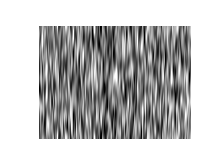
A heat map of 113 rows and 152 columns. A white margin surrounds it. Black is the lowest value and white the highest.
Streaks run downward. The ninth with the highest average is the bottom right. There is no overall slope.
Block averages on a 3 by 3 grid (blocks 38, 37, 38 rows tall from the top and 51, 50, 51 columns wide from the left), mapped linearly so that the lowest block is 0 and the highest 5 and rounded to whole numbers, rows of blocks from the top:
3 0 2
1 2 3
3 0 5
